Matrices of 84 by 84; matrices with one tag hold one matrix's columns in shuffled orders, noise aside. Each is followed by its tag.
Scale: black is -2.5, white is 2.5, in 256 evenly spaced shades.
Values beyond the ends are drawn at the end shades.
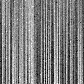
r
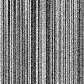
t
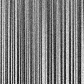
r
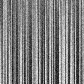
r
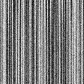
t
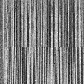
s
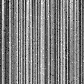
t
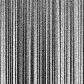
r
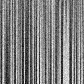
r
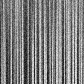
r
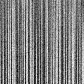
r
